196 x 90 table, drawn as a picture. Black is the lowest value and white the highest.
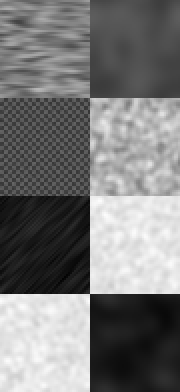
It is made of 4 by 2 panels. Panel 1,1: middling, streaked across. Panel 1,2: low, smooth, faint in contrast. Panel 2,1: low, checkered. Panel 2,2: high, blotchy. Panel 3,1: very low, slanting up to the right, faint in contrast. Panel 3,2: very high, blotchy, faint in contrast. Panel 4,1: very high, blotchy, faint in contrast. Panel 4,2: very low, smooth, faint in contrast.
